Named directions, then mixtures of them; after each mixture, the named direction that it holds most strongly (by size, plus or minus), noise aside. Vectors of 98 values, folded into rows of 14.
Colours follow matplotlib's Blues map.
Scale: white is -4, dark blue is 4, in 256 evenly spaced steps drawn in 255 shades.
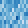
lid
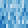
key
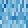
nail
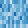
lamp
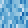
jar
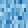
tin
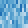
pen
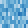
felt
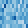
nail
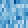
lid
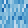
nail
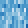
tin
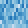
nail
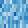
lamp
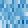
lid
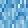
nail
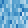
jar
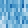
key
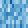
lamp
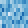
lamp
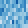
pen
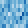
jar
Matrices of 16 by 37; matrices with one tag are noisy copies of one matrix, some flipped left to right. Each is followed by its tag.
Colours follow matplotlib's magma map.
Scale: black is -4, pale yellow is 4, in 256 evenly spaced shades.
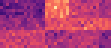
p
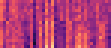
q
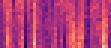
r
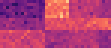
p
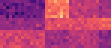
p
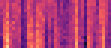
r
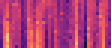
r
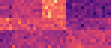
p
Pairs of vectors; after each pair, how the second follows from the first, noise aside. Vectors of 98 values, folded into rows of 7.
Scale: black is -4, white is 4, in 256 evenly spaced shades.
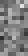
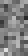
reversed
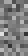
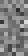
reversed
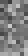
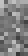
reversed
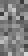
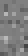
partly zeroed
